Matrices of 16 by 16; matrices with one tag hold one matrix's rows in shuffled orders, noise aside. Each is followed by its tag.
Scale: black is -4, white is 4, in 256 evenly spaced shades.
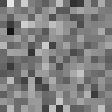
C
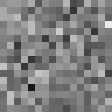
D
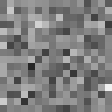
D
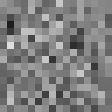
C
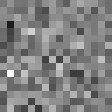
C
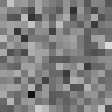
D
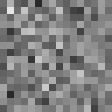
C
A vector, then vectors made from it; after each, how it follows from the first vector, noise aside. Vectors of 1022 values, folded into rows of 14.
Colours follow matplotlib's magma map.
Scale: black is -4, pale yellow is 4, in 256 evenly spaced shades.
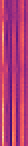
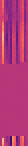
partly zeroed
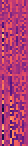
sign-scrambled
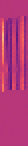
partly zeroed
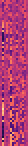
sign-scrambled
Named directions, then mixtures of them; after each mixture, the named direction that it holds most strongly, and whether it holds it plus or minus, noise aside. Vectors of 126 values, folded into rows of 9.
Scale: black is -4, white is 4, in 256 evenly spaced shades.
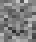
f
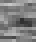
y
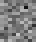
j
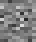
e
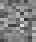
e, plus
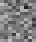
j, plus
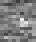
y, minus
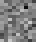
j, plus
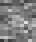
y, minus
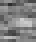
y, minus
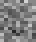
f, plus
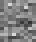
j, minus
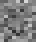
f, plus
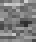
y, plus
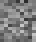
f, minus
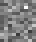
j, minus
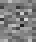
e, minus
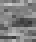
y, plus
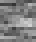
y, minus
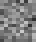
f, minus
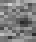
y, plus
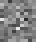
e, plus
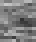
y, plus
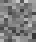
f, plus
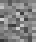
e, plus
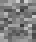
f, plus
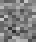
f, plus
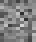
e, plus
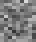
f, plus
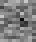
e, minus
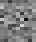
e, plus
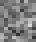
f, plus
